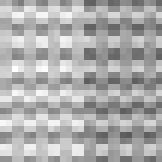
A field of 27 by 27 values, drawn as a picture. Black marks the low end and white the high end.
Stripes running across repeat 6 times from top to bottom. On average the colour sits 70% of the way up the scale. A vertical seam about 50% of the way across splits the table, and the left part is higher.
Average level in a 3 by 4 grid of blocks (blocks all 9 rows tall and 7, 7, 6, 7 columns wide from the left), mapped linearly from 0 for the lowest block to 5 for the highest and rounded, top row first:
5500 | 5500 | 5500
